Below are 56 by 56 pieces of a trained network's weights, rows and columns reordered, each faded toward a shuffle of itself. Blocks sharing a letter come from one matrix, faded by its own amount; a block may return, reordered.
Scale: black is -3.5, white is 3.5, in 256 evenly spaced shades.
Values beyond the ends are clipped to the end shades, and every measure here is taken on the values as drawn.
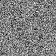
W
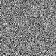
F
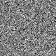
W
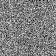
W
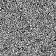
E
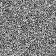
W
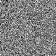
W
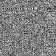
F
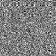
F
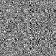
F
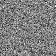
W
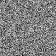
W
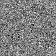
E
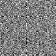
F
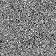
E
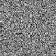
F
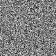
W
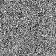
W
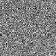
F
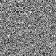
F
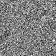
W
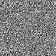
F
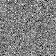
E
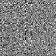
F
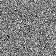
E
